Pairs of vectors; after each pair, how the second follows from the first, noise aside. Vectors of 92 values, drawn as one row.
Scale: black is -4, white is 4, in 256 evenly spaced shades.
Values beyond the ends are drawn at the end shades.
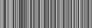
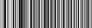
scaled up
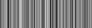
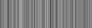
shrunk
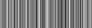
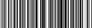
scaled up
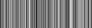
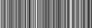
sign-scrambled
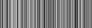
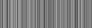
shrunk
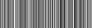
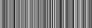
sign-scrambled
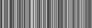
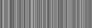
shrunk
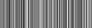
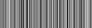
sign-scrambled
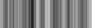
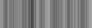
shrunk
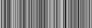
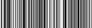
scaled up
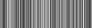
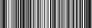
scaled up
